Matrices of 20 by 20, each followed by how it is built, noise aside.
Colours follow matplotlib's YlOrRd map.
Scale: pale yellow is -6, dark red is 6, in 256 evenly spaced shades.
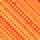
Toeplitz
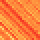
Toeplitz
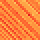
Toeplitz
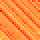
Toeplitz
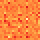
low rank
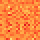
low rank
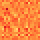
low rank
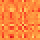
low rank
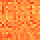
low rank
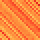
Toeplitz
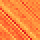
Toeplitz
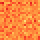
low rank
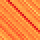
Toeplitz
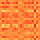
low rank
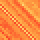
Toeplitz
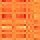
low rank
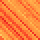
Toeplitz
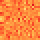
low rank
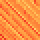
Toeplitz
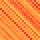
Toeplitz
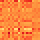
low rank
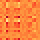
low rank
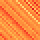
Toeplitz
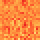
low rank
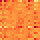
low rank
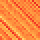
Toeplitz
